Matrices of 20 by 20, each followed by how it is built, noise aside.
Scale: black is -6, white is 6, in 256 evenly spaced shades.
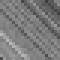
Toeplitz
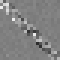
banded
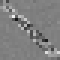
banded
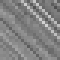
Toeplitz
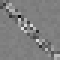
banded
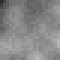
smooth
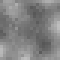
smooth
